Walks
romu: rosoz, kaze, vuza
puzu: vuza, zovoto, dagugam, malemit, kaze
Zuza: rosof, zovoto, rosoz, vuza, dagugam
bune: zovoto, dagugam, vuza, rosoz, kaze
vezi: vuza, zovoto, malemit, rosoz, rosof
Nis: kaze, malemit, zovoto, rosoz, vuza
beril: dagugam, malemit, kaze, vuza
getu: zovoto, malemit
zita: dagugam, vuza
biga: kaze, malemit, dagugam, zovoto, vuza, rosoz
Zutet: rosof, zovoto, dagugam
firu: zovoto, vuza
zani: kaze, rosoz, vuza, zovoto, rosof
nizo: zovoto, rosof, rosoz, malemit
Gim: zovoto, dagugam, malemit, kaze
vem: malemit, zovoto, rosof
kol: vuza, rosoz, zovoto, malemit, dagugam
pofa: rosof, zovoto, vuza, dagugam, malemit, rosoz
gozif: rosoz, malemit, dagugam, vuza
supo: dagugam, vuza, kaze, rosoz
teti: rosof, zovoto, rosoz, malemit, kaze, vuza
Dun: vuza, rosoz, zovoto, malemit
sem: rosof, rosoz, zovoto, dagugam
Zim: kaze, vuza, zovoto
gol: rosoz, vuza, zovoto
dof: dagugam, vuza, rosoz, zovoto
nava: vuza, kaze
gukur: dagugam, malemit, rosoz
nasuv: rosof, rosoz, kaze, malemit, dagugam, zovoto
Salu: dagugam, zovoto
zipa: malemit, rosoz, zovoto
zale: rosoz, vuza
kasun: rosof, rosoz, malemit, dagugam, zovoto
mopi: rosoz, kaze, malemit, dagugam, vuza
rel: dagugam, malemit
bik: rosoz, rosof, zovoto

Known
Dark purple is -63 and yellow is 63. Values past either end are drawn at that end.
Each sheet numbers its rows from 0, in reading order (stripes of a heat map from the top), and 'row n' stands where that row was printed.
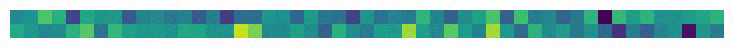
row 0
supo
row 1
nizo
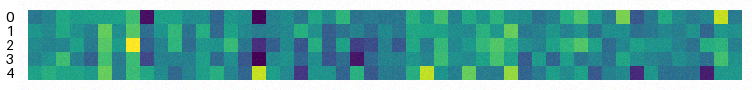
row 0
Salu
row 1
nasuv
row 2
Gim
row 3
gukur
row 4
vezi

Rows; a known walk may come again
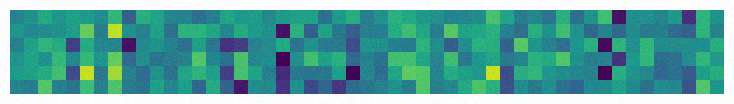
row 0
sem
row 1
getu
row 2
supo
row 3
firu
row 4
Nis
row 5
gukur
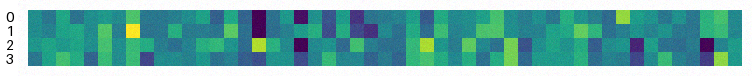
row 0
rel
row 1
Gim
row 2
vezi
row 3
dof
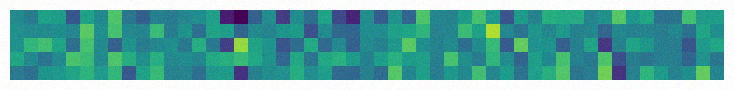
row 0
beril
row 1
nasuv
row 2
zale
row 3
vem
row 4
Salu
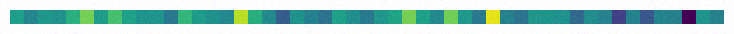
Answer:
nizo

